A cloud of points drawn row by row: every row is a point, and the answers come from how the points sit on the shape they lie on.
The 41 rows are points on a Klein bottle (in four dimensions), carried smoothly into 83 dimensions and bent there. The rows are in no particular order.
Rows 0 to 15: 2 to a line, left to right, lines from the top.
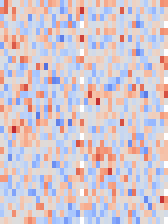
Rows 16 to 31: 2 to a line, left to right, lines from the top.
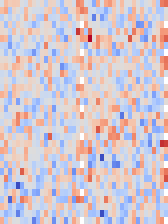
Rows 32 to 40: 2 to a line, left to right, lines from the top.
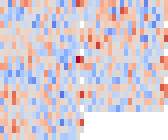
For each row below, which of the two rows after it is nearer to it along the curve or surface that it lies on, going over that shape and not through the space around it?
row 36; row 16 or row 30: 30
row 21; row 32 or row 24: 32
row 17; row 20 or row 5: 5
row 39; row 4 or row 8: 4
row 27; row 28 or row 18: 28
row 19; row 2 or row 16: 2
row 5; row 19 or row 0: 0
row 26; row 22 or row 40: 40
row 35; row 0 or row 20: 0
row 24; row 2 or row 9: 9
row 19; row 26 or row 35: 35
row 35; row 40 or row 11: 40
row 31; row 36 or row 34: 36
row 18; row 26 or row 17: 17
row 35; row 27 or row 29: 29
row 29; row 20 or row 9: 20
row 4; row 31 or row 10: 10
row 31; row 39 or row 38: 39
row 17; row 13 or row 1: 1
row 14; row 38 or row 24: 38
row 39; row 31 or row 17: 17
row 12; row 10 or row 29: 10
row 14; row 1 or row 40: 40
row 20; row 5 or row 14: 14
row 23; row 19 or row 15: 19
